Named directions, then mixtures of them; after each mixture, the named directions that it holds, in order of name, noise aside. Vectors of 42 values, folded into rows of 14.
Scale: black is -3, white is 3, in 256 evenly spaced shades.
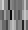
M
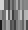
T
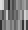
M, T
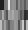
M, T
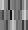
M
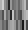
M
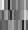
M, T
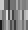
T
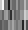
M, T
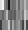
M, T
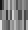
T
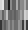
M, T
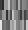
T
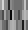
M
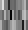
M
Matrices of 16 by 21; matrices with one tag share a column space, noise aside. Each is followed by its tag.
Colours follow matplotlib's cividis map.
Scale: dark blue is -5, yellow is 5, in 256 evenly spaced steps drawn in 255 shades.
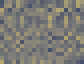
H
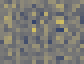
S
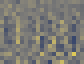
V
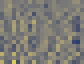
V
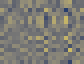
H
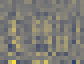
V
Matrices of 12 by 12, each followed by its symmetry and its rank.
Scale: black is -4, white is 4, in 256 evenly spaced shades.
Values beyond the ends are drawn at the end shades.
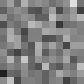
antisymmetric, full rank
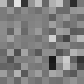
neither, rank two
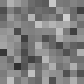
antisymmetric, full rank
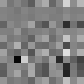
neither, rank two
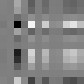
neither, rank one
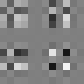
symmetric, rank one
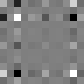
symmetric, rank one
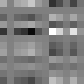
neither, rank one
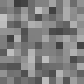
antisymmetric, full rank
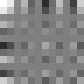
symmetric, rank one
